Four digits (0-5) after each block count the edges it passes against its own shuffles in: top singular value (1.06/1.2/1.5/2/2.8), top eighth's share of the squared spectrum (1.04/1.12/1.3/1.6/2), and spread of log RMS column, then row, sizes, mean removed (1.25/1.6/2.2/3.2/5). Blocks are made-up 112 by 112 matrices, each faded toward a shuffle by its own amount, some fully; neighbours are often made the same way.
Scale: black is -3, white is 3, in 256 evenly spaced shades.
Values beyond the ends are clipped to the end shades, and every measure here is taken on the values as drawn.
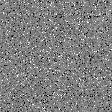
3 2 0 1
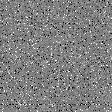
3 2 0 1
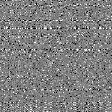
4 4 2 3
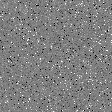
0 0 0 0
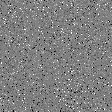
0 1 1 0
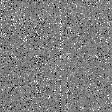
2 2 2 2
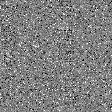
3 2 1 0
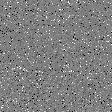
1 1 0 0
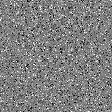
3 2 0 0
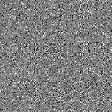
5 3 2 2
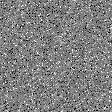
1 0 0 0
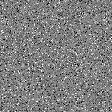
3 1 0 0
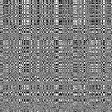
5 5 4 4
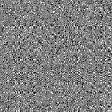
5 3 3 2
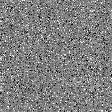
3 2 0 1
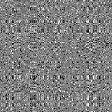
5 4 3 3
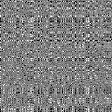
5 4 3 3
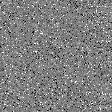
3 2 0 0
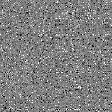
4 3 2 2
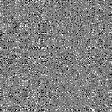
4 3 2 3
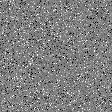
0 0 0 0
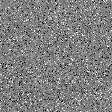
3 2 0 1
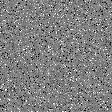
0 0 0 0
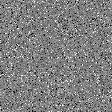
3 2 1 1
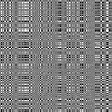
5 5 5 5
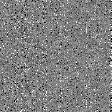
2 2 3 0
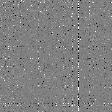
4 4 2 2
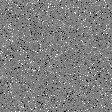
0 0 0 0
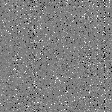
2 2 2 1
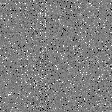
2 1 1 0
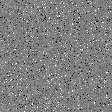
0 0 0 0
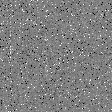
1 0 0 0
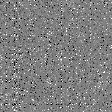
2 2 2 2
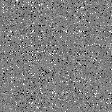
2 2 2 2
